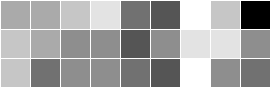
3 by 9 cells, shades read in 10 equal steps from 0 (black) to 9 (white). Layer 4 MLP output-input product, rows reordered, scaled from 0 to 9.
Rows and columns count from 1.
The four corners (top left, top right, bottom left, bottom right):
6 0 7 4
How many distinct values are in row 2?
5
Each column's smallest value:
6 4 5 5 3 3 8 5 0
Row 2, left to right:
7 6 5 5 3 5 8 8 5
